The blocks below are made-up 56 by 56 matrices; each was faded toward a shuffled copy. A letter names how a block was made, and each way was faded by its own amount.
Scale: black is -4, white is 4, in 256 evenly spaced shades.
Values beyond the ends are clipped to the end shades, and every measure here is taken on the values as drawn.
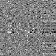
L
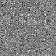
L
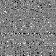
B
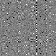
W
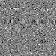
L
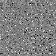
B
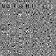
W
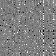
W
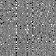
W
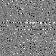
B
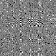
W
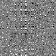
W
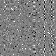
W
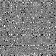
B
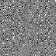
W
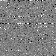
B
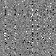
W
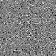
L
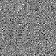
L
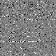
B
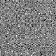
L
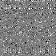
B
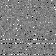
B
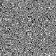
L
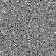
L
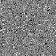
B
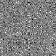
L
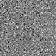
L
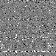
B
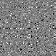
B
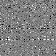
B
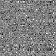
L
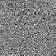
L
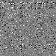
B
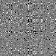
W
